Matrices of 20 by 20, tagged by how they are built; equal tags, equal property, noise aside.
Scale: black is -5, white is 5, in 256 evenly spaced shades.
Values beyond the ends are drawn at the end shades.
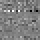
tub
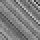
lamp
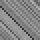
lamp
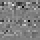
tub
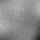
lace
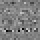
tub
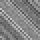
lamp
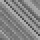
lamp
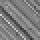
lamp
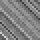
lamp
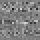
tub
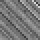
lamp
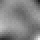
lace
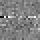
tub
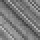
lamp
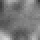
lace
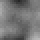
lace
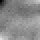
lace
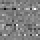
tub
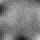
lace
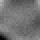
lace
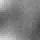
lace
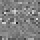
tub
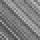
lamp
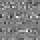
tub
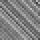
lamp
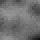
lace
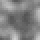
lace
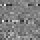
tub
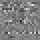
tub
